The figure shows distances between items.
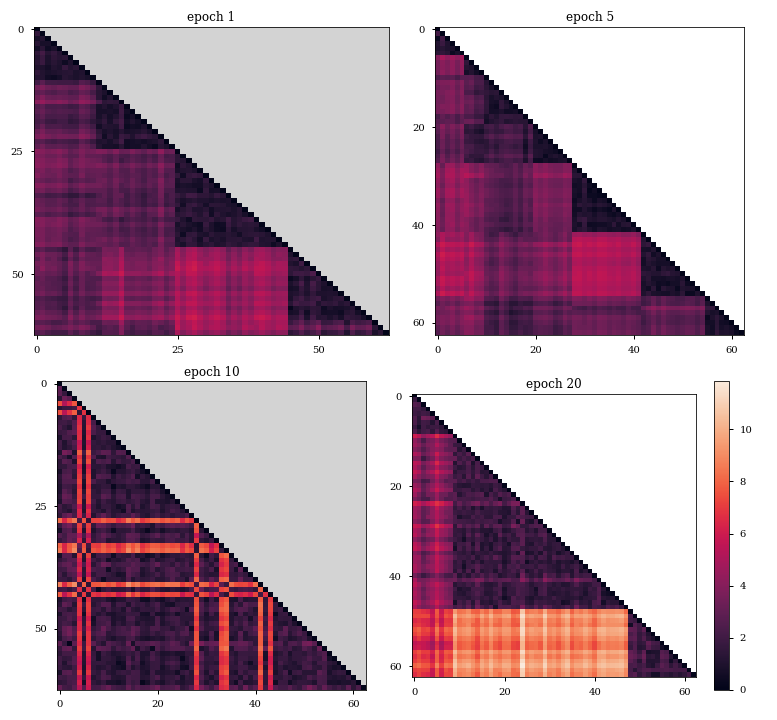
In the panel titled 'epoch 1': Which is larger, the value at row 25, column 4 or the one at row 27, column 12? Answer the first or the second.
the first
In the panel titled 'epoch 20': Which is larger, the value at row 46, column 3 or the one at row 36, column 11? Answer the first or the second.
the first
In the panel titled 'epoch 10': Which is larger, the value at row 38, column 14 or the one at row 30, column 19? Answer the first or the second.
the first
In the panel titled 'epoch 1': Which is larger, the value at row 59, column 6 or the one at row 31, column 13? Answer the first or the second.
the first
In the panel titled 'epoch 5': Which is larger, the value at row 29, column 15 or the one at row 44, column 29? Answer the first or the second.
the second
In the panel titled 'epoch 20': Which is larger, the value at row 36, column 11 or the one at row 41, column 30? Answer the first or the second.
the second
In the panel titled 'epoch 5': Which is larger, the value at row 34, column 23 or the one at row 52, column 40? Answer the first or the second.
the second
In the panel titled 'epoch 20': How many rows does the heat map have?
63
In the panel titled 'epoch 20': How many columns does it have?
63
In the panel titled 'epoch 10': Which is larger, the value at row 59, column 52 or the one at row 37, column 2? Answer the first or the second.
the second
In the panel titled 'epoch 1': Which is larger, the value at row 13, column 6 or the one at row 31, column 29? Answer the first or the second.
the first
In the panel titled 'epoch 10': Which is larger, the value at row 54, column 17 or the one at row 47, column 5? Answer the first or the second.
the first
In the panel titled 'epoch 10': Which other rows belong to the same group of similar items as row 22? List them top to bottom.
0, 1, 2, 3, 5, 7, 8, 9, 10, 11, 12, 13, 14, 15, 16, 17, 18, 19, 20, 21, 23, 24, 25, 26, 27, 29, 30, 31, 32, 35, 36, 37, 38, 39, 40, 42, 44, 45, 46, 47, 48, 49, 50, 51, 52, 53, 54, 55, 56, 57, 58, 59, 60, 61, 62
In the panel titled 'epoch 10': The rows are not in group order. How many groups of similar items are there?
2
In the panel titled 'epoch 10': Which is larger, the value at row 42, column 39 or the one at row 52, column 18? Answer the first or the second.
the first
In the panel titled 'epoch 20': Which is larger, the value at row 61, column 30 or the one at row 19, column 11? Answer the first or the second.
the first
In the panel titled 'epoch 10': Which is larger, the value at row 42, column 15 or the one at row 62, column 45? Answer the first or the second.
the second
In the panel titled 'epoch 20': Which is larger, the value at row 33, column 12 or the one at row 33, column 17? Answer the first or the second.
the first
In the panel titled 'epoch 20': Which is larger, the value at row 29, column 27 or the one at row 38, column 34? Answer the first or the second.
the first
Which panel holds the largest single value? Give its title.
epoch 20
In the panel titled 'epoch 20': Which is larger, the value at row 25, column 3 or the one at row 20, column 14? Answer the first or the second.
the first
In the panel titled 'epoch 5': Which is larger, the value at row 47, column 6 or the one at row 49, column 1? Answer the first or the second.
the second
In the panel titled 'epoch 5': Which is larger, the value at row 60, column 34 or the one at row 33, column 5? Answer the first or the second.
the second
